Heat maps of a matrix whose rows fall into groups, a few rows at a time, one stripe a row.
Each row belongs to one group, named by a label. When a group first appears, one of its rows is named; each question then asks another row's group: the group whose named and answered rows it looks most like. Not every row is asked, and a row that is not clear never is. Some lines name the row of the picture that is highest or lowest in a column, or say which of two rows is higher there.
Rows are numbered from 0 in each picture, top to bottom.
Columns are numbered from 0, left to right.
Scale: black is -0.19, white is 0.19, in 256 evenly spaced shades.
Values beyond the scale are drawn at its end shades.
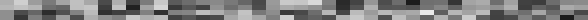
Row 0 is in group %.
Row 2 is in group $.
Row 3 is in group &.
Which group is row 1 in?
%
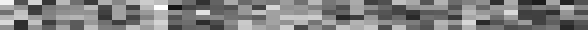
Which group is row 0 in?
&
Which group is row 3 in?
%
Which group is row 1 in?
%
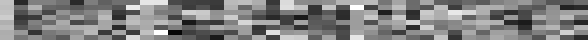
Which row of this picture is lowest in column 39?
0
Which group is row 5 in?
$
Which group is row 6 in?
%
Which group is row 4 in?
&
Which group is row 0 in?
&
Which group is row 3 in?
$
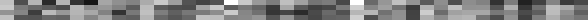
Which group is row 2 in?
$
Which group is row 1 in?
$
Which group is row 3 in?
$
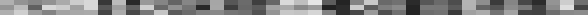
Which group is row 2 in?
%
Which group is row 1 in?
%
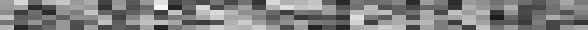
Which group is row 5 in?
$
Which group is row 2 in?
$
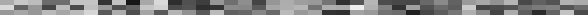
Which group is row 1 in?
&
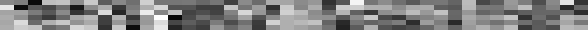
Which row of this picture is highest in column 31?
2
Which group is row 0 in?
%
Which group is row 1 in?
&
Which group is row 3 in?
%
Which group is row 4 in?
%
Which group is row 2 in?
&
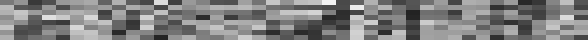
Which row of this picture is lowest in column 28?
0
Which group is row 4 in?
$
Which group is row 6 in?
$
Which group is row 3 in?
%
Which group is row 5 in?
$
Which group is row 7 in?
$
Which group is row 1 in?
$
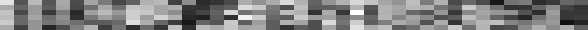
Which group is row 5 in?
$
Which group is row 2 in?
&
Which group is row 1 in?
&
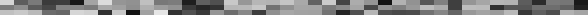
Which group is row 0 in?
&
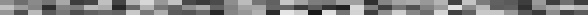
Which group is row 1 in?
$
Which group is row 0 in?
&
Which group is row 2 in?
&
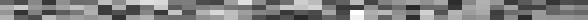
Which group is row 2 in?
$
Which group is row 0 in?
&
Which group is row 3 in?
$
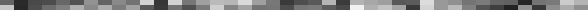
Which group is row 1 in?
$
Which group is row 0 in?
$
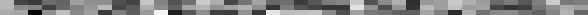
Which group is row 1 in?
$
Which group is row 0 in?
$
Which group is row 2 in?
%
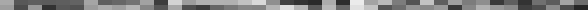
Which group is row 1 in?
&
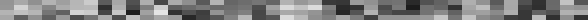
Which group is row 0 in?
%
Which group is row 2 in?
%
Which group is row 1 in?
%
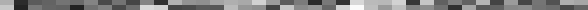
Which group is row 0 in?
$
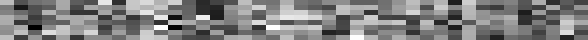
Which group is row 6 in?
%
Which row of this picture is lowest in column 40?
7
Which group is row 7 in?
&
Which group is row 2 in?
&
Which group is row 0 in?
&
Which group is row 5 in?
%
